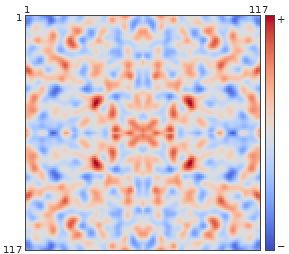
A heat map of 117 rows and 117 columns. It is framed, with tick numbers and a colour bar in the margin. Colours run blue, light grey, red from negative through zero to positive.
Its left and right halves mirror each other, and so do its top and bottom. No overall slope runs across the table. No lone cell stands out from its neighbours. The values follow a bell shape. The field is mottled with small blotches. The centre is the ninth with the highest average. No single row or column stands out from its neighbours.
